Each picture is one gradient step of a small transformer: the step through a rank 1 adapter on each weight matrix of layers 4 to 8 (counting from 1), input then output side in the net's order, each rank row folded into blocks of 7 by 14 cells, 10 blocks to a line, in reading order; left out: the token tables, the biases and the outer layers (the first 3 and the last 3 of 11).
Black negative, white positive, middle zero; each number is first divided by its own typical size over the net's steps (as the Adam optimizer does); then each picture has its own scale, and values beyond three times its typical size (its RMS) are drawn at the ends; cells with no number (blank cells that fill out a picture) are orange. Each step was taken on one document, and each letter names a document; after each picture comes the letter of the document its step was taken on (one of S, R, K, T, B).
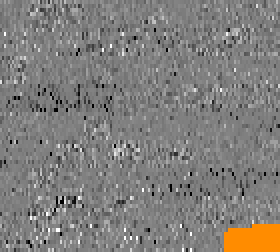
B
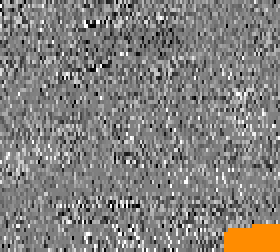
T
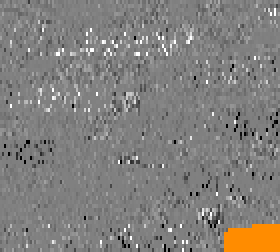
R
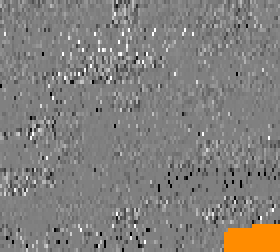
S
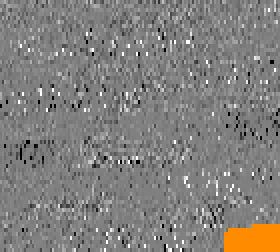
R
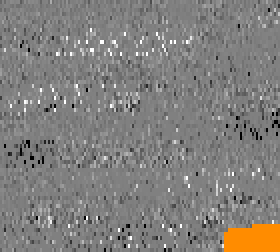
R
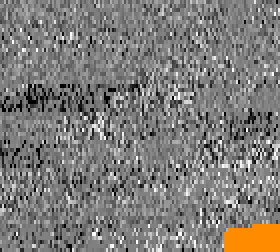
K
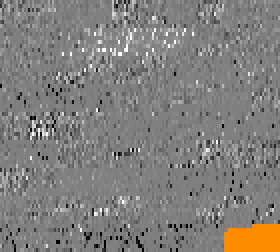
S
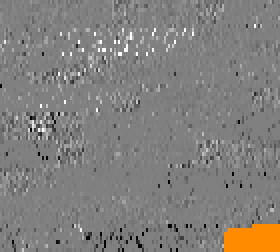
S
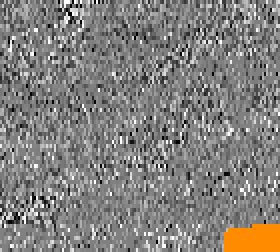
K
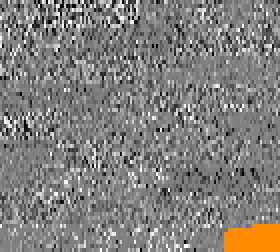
K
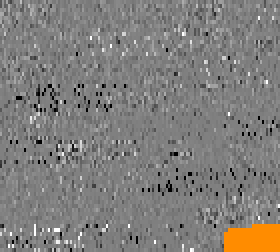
B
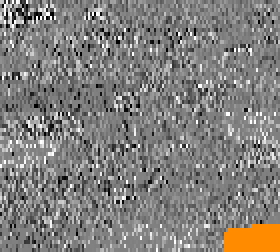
K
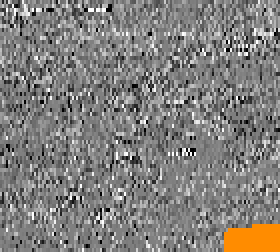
K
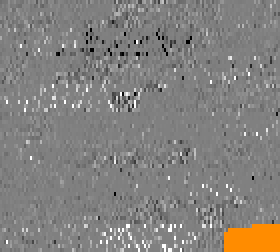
R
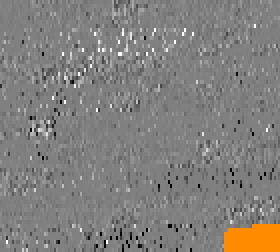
S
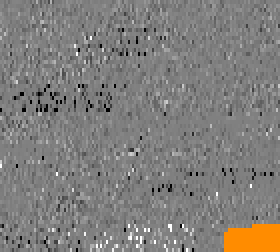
B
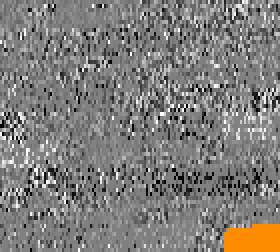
K
